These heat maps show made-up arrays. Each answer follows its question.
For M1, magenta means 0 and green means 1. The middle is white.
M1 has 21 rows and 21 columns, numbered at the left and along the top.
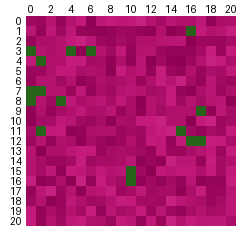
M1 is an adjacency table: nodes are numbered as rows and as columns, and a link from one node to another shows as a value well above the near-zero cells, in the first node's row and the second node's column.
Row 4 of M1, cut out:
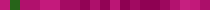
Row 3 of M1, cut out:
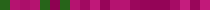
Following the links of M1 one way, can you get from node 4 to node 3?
no
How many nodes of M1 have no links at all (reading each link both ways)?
7
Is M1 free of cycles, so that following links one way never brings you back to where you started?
yes
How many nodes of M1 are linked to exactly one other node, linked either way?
2
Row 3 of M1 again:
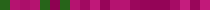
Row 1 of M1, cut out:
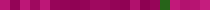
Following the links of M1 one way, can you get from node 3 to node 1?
yes
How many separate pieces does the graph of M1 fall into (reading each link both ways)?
8
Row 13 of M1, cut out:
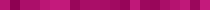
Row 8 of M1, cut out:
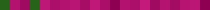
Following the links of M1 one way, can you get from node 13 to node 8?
no
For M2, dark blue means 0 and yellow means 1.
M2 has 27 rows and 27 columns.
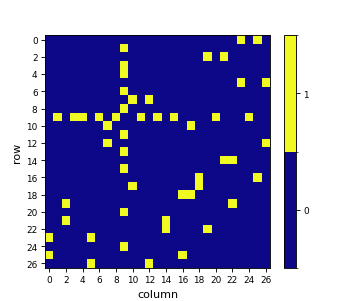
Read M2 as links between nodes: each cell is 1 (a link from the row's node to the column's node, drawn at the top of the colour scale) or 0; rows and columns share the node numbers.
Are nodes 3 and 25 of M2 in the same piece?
no
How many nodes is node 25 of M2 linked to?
2
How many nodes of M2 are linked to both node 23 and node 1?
0
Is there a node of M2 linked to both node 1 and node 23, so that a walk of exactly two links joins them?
no
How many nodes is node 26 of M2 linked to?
2
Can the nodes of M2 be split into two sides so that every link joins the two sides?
no
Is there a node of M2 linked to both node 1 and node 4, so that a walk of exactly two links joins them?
yes
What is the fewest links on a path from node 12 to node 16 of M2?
5
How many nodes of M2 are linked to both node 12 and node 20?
0
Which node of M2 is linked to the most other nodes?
node 9
